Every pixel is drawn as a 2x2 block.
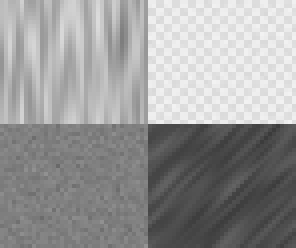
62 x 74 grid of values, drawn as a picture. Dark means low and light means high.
It is made of 2 by 2 panels. Panel 1,1: high, streaked downward. Panel 1,2: very high, checkered, faint in contrast. Panel 2,1: middling, fine-grained, faint in contrast. Panel 2,2: low, slanting up to the right, faint in contrast.
